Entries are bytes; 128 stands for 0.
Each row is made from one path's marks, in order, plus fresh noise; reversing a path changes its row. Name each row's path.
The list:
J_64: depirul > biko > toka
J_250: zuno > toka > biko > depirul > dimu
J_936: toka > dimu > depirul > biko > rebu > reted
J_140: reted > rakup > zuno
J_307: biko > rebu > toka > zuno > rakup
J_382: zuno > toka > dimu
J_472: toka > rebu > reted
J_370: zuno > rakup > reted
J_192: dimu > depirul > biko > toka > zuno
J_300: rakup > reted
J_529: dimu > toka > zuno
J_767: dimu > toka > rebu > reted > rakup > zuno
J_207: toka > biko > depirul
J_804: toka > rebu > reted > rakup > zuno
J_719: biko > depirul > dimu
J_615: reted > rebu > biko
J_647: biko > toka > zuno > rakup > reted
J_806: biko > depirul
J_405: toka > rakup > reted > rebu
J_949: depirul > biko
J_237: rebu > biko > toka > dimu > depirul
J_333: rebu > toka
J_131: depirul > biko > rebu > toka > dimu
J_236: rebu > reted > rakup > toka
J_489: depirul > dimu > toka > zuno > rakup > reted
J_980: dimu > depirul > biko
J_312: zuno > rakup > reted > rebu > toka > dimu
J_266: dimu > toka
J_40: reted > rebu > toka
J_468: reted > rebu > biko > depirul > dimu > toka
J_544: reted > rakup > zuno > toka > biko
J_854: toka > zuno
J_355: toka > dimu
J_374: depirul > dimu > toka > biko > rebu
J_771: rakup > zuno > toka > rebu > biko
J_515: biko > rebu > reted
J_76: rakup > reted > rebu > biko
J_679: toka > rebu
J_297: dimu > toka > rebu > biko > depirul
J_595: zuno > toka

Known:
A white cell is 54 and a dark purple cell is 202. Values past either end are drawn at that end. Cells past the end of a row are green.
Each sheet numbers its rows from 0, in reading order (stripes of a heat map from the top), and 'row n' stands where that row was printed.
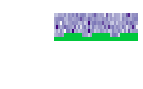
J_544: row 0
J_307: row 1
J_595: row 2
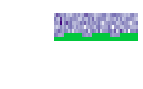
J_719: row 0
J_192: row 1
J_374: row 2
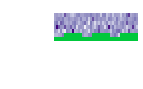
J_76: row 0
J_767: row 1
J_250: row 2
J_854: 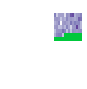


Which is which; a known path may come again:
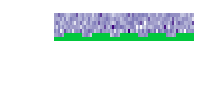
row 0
J_489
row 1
J_250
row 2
J_312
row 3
J_936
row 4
J_131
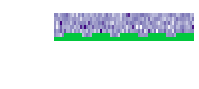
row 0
J_237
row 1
J_771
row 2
J_595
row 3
J_374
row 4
J_529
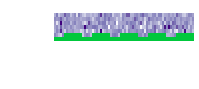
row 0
J_515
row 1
J_370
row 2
J_854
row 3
J_266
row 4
J_76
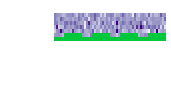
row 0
J_647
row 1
J_333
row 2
J_307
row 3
J_300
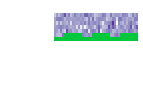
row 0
J_468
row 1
J_192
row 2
J_405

